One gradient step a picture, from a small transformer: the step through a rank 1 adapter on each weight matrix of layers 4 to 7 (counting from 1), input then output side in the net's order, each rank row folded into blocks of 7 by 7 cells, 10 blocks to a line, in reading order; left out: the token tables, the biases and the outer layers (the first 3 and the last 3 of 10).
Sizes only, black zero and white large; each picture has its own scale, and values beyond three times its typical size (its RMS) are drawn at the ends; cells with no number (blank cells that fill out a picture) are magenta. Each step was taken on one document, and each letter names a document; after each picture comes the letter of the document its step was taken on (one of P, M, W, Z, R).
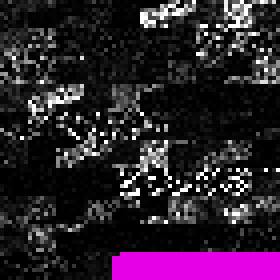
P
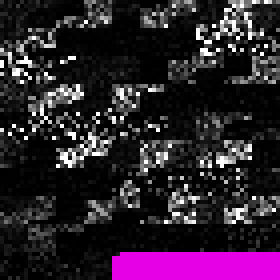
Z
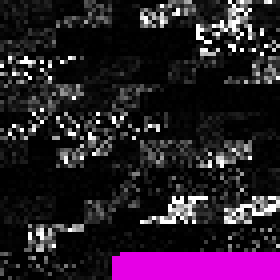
Z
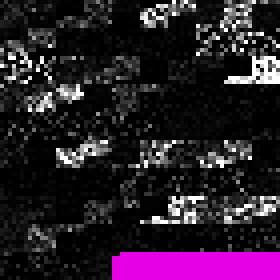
Z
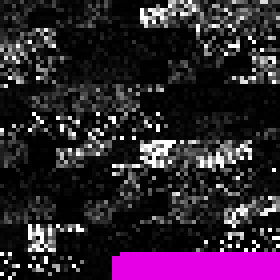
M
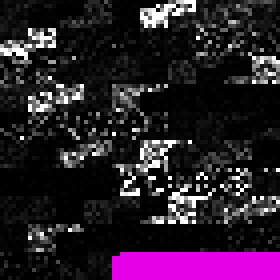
P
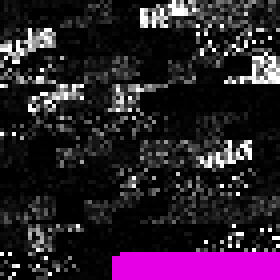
M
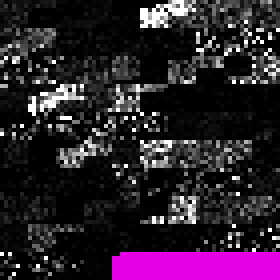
M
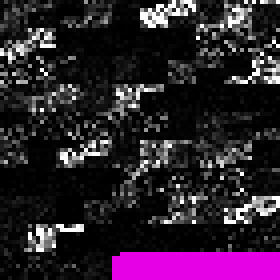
Z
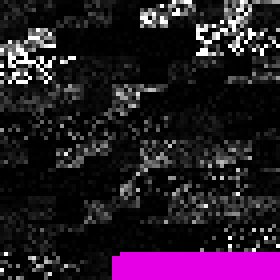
Z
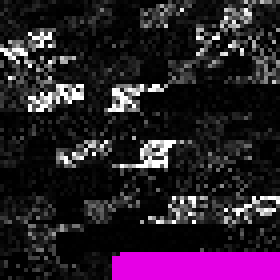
P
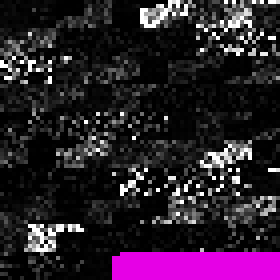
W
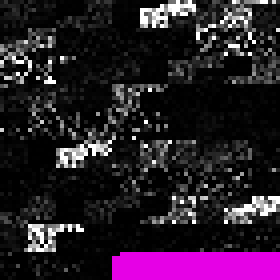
W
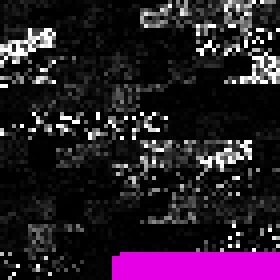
M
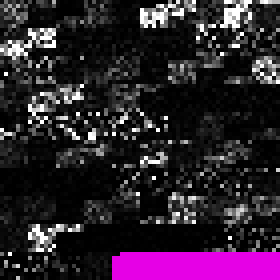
P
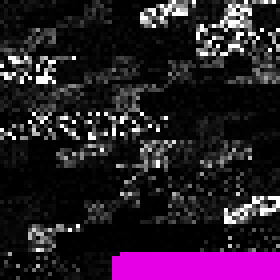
P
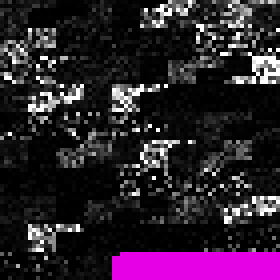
P
